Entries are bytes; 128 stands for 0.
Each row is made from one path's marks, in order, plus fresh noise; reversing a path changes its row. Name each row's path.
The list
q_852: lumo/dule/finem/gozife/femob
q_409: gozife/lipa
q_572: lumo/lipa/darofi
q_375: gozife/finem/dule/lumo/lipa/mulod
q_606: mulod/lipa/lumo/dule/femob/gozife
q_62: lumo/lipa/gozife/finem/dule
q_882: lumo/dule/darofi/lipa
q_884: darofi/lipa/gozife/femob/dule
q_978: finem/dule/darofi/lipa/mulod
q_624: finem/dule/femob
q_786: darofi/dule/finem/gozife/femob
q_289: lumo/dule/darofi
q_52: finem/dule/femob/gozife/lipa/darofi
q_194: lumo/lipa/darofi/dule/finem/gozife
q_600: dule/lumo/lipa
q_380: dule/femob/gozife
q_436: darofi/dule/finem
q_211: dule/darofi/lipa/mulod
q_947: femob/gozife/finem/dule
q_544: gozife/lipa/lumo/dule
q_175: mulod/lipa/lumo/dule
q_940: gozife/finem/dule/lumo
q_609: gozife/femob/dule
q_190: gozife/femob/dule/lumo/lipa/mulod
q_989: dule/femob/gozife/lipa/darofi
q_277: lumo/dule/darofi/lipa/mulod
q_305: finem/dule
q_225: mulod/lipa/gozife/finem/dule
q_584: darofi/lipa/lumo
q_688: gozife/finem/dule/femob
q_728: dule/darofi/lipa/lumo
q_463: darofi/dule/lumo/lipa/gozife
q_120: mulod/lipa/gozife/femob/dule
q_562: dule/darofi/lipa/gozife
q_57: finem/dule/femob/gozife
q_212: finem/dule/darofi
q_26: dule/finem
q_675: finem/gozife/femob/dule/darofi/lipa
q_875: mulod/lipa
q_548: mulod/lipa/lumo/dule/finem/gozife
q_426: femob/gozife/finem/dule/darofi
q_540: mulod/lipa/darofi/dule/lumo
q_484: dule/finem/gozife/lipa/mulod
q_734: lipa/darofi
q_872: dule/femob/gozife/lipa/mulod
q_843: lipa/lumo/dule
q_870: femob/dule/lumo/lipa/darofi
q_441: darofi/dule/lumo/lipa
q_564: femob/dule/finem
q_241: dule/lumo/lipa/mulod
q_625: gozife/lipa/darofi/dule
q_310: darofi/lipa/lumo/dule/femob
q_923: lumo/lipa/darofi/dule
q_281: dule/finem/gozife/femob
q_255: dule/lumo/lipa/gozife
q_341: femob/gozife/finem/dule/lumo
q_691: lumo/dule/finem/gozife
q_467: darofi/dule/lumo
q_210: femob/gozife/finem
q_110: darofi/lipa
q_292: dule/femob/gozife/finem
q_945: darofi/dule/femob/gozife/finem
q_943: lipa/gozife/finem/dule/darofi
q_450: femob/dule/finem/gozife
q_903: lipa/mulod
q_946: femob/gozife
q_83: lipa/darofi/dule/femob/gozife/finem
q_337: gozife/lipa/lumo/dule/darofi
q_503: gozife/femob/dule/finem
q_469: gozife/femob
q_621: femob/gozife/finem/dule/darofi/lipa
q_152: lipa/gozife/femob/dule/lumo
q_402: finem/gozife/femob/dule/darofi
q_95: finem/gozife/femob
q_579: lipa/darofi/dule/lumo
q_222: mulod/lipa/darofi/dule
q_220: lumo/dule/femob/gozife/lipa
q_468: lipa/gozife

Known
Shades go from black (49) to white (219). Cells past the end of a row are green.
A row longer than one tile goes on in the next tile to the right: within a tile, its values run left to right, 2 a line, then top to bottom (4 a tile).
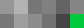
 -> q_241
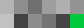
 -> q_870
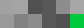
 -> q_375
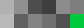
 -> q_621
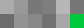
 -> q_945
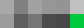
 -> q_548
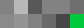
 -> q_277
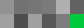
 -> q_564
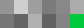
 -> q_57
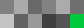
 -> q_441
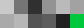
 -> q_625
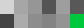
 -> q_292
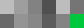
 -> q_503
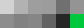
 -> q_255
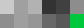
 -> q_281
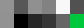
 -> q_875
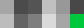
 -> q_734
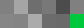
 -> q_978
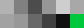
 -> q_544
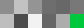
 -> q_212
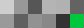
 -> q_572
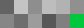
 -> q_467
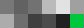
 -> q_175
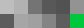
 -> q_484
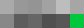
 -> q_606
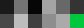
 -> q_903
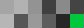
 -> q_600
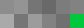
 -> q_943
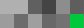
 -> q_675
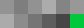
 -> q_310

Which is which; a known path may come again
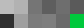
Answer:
q_872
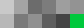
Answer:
q_337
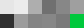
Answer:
q_380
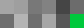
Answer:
q_211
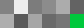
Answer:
q_289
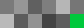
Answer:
q_441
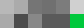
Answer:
q_450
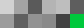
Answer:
q_572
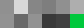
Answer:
q_691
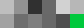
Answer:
q_947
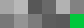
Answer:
q_190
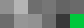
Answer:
q_241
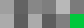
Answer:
q_564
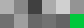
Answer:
q_884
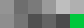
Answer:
q_225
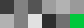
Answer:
q_305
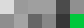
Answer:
q_562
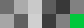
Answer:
q_624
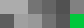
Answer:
q_484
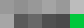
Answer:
q_548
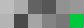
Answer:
q_426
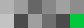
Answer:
q_870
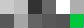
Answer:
q_609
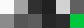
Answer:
q_409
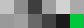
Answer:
q_544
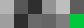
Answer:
q_110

